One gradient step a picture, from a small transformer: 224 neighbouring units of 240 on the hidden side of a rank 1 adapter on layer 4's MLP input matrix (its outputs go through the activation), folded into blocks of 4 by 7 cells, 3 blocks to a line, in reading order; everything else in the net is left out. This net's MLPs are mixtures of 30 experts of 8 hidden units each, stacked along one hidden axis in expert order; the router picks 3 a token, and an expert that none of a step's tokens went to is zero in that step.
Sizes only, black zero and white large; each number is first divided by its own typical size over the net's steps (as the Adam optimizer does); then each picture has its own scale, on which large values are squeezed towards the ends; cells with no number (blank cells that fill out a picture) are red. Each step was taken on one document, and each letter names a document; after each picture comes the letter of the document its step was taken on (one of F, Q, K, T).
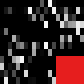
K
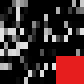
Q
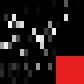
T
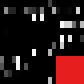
K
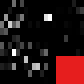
Q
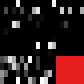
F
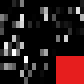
Q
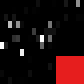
T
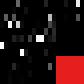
T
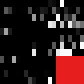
K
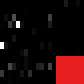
T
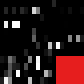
F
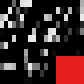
Q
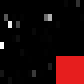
T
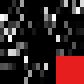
Q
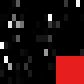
T
